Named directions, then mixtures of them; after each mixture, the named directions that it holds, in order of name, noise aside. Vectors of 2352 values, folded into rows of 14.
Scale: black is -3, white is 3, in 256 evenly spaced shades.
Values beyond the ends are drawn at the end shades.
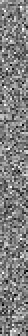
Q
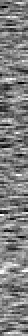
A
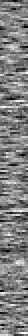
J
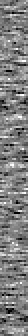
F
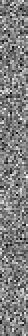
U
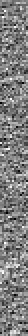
A, Q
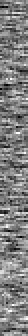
A, F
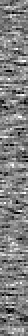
F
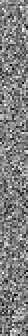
Q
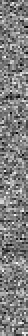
J, U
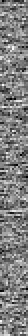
J, Q, U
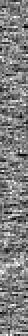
A, J, Q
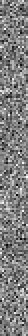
U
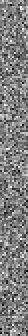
Q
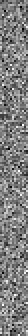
Q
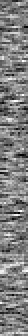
A, F, J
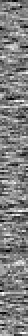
J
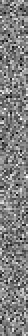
U
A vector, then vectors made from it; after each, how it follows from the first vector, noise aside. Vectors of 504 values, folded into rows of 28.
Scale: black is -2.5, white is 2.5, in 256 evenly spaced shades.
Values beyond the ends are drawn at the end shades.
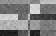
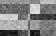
copied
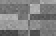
shrunk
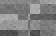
shrunk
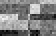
copied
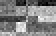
reversed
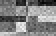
reversed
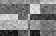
copied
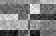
copied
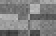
shrunk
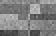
shrunk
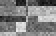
reversed
